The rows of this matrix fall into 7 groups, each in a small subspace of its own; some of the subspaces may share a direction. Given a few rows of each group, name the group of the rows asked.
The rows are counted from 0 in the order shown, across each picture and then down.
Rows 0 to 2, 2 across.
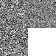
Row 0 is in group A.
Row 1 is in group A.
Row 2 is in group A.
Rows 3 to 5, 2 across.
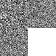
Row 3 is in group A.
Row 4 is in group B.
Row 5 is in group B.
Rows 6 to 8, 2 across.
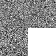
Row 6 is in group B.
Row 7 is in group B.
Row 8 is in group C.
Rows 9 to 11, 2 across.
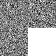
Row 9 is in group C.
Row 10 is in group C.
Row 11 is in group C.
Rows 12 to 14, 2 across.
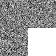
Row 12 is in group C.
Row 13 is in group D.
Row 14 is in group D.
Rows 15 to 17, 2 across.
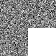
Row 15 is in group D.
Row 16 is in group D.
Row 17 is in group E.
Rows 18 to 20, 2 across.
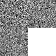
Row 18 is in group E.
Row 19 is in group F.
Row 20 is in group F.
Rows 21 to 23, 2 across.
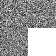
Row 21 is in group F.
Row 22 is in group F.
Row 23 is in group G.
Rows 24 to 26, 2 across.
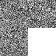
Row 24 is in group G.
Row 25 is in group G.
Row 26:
A
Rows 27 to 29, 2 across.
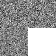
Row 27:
C
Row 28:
F
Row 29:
E
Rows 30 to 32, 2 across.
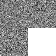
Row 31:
D
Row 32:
F
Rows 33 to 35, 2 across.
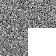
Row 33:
D
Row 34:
G
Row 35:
B
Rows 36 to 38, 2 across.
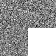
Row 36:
D
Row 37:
D
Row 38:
E
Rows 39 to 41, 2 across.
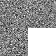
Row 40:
D
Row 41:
B
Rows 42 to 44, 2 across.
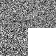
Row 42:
A
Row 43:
B
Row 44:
B
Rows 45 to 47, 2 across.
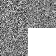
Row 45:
B
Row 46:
F
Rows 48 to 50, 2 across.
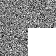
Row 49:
D
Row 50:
F
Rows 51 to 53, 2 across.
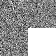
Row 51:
C
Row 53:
A
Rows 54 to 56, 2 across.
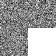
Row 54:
G
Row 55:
A
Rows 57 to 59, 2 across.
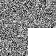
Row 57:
A
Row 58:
A
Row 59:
D
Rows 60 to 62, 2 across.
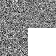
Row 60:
B
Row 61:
A
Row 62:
D
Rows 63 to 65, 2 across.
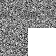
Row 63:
C
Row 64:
D
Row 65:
E
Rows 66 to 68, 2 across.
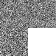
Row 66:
F
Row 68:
G
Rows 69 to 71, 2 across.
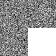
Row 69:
E
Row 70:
G
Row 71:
B
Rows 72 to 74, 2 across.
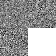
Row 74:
G
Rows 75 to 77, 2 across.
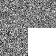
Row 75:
D
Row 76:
F
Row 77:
C
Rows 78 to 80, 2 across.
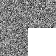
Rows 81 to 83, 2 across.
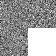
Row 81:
G
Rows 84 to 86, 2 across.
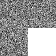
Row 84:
C
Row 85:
G
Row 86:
C
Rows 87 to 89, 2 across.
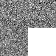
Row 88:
C
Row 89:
B
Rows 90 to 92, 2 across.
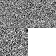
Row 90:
E
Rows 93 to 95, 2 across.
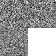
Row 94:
A
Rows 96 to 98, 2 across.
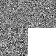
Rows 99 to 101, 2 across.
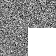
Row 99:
B
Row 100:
C
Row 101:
E
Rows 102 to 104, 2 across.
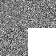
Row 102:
E
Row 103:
G
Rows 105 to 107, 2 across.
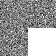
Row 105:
G
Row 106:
E
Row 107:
F
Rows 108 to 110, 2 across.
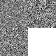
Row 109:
A
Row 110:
B
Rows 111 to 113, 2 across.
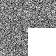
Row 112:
B
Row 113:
F
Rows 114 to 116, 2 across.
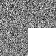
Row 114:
C
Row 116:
C
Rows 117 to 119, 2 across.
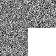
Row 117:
F
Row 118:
F
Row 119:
G
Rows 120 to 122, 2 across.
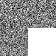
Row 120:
F
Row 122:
F
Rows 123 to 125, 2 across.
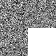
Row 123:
A
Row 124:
B
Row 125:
A
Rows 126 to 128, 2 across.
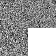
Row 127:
F
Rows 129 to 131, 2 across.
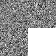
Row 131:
D
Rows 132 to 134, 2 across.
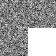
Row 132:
C
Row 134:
B
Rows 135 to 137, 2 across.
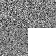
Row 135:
C
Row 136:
G
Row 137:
C
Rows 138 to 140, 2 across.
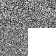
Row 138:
B
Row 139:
G
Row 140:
E
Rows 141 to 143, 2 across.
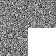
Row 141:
E
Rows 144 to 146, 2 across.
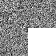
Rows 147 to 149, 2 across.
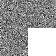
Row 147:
F
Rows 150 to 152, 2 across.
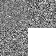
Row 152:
A
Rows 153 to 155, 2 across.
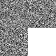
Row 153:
D
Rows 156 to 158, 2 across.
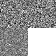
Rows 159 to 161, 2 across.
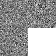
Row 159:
F
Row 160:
C
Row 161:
E
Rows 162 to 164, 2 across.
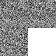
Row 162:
G
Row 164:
E
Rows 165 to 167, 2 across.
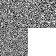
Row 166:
A
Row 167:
A
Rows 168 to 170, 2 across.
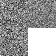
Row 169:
D
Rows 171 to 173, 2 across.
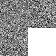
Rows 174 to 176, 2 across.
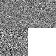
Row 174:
E
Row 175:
A
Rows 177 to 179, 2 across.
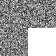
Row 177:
B
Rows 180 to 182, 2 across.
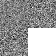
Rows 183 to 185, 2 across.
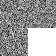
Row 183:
D
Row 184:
B
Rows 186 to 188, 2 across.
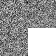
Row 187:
D
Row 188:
C
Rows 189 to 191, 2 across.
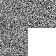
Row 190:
E
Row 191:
B
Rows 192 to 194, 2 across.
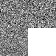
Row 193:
F
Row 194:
A
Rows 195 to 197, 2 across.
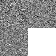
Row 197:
E
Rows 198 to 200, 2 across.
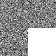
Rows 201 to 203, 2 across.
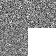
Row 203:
E
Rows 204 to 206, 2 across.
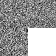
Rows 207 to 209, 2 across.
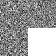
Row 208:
C
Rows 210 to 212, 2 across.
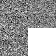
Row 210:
F
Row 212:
D
